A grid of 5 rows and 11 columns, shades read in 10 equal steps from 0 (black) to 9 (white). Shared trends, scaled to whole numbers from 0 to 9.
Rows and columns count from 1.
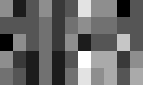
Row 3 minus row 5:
-4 2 2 0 1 1 -7 -2 -3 4 -3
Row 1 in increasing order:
0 1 2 3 3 3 5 5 5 5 8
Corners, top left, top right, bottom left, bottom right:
5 3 4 6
